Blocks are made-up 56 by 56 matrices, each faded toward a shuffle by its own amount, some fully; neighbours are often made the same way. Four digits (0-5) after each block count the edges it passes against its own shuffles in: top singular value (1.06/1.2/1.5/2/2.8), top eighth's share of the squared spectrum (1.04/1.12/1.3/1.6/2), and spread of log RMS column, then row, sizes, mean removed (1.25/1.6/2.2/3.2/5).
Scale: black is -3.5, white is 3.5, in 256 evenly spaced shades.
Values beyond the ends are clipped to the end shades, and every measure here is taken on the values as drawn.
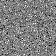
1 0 0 0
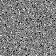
1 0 0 0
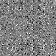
3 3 1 1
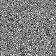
2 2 0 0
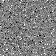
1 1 0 0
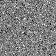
0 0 0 0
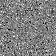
0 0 0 0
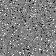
0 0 0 0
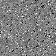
1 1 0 0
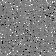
1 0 0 0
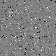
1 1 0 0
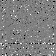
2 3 1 1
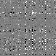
3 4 3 3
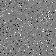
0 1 1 0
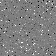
1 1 0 0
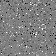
1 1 0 1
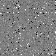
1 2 1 1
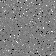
0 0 0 0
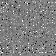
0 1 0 1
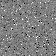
0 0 0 0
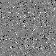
0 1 1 1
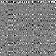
4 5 2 3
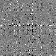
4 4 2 2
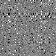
3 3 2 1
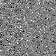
3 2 0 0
